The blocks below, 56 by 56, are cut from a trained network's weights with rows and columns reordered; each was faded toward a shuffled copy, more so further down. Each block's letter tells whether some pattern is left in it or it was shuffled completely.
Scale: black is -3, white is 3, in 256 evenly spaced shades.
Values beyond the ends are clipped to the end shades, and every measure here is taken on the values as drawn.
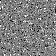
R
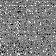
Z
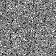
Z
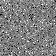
R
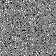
R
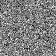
R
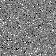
R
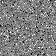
R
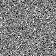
R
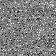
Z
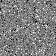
R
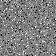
R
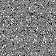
Z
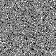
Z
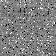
Z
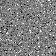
R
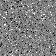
R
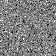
R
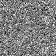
Z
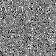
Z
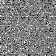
Z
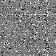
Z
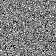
R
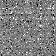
Z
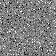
R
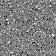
R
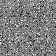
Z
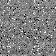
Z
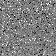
R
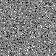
Z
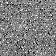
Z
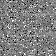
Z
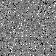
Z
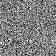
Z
